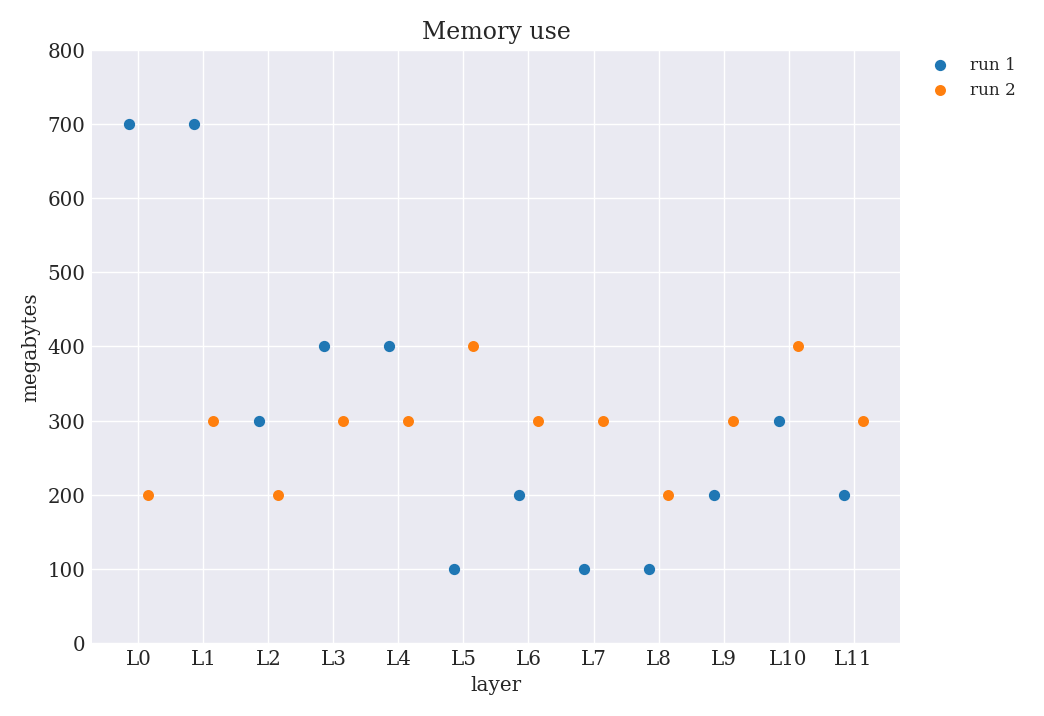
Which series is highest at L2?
run 1
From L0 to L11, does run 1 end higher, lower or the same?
lower
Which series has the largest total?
run 1
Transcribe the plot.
Title: Memory use
x-axis: layer, ticks L0 L1 L2 L3 L4 L5 L6 L7 L8 L9 L10 L11
y-axis: megabytes, ticks 0 100 200 300 400 500 600 700 800
Legend: run 1, run 2
Values:
run 1: 700 700 300 400 400 100 200 100 100 200 300 200
run 2: 200 300 200 300 300 400 300 300 200 300 400 300
